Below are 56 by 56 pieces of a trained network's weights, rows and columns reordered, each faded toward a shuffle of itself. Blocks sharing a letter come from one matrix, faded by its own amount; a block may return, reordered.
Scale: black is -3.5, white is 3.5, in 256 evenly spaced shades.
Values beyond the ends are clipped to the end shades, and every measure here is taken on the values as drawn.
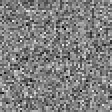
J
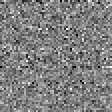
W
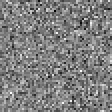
J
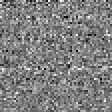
W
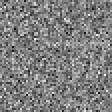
J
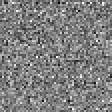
W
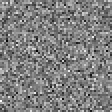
J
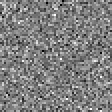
J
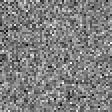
J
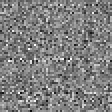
W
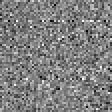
W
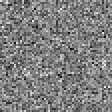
J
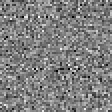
W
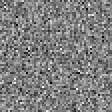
J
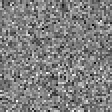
J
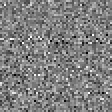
W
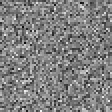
J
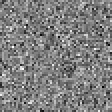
W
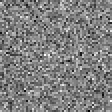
J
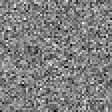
J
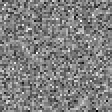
J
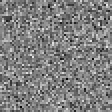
J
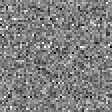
W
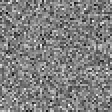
J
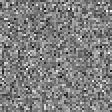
J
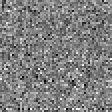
W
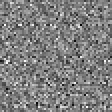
W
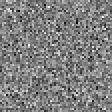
J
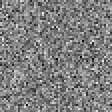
J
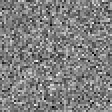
J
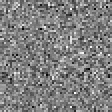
W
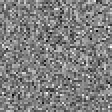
J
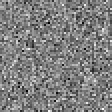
J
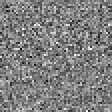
W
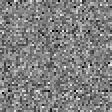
W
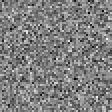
J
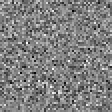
W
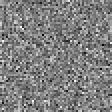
J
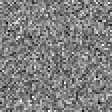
J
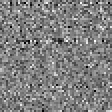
W
